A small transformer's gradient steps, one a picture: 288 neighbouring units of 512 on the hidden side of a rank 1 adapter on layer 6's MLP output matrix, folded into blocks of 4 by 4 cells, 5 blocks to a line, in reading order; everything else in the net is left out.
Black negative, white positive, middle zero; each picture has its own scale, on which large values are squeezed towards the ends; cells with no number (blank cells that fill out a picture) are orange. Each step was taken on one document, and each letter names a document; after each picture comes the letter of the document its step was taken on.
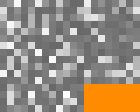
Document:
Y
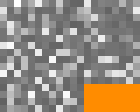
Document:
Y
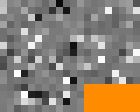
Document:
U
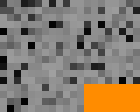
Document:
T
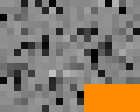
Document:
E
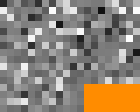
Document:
T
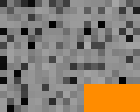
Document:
T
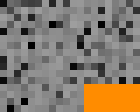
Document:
T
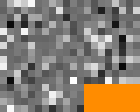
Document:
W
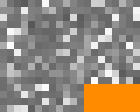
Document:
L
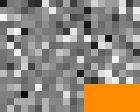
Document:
L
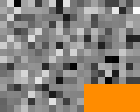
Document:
W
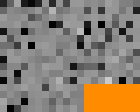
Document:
T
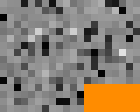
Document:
E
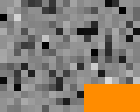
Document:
E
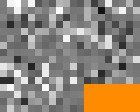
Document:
W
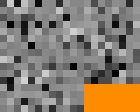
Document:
W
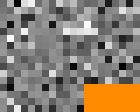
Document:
W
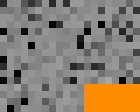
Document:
T
